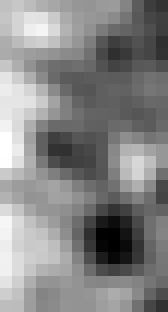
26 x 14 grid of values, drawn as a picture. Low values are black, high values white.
The field climbs toward the left. On average the colour sits 50% of the way up the scale. The texture is blotchy.
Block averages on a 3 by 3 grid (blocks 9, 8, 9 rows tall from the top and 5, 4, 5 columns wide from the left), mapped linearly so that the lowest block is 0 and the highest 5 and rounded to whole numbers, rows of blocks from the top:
5 2 0
4 0 2
5 1 0
